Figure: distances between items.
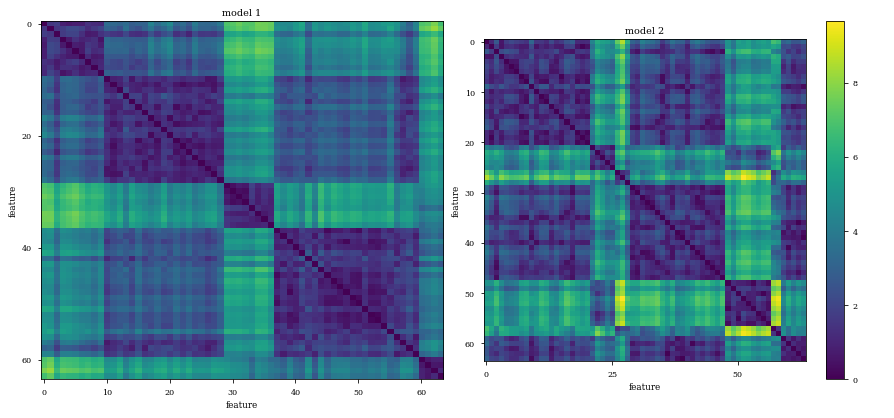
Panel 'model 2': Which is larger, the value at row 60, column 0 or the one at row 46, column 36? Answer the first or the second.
the first
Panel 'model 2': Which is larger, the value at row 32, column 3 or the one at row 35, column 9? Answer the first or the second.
the first
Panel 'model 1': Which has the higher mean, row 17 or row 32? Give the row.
32
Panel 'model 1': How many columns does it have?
64
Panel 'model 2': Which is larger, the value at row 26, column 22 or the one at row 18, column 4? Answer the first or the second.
the first
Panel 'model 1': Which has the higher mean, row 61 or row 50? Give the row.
61
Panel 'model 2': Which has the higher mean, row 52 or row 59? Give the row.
52
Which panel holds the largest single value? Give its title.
model 2
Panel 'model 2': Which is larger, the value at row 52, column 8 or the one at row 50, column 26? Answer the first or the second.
the second
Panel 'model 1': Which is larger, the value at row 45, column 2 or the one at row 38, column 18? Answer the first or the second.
the first
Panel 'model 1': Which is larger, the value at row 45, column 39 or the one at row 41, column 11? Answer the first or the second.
the second
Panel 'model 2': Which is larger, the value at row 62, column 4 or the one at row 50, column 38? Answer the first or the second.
the second
